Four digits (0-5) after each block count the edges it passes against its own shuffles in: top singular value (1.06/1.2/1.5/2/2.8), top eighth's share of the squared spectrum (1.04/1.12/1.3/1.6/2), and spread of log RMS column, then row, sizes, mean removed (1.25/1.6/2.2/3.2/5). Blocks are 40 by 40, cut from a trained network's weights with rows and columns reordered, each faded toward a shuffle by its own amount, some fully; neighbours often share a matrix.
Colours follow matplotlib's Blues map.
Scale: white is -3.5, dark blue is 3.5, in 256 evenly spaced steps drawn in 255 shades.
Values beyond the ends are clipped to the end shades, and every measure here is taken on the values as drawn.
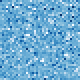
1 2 0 0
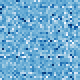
3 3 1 2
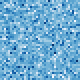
2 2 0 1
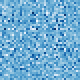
3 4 2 2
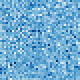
3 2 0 1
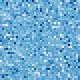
0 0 0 0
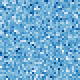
0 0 0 0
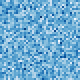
1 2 0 0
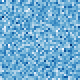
0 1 0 0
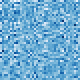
3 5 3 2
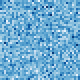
0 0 0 0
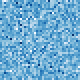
2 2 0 0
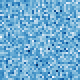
0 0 0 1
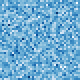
0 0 0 0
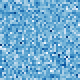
0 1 0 0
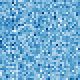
2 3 1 0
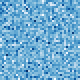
0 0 0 0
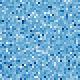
0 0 0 0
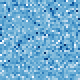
1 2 0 0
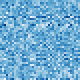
4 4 0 2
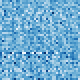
3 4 0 2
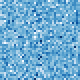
2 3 1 1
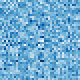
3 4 1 2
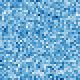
2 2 0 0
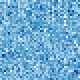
2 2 0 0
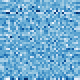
3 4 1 2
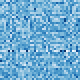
3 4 0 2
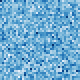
2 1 0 0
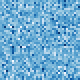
2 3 2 1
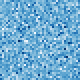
1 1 0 0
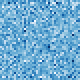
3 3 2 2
